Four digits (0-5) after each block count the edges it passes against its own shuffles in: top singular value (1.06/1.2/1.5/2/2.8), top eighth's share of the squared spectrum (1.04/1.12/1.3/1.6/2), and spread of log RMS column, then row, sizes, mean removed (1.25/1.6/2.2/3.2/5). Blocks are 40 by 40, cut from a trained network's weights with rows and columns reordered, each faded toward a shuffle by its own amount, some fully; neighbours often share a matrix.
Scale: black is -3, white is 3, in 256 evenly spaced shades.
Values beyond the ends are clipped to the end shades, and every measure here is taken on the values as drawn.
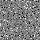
2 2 0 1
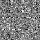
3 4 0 2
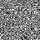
3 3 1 2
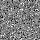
0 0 0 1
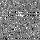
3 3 0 2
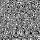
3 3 0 1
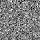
2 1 0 0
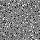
2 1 0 0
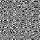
3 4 2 3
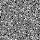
0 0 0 0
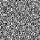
3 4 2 1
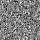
1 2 0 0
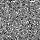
1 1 0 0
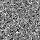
0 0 0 0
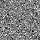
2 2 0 0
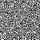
2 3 0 1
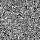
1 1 0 0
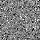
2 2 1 0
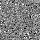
0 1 0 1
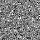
1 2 1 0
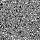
0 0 0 0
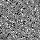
0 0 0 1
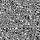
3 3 0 1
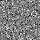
0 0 0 0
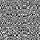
4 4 1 3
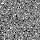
0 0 0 0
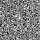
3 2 0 1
